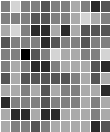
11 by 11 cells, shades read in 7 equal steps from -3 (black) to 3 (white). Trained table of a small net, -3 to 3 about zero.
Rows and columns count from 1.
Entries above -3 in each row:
11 11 11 11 10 11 11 11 11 11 11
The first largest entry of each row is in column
2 9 2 2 6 2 2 1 9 1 1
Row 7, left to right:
-1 1 -1 -1 -1 -1 -1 0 1 -1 1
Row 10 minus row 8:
0 -3 -2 0 -1 -3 1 1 0 -1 3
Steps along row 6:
up down down same up up same same down down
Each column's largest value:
1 2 0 1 0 2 1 1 2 1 2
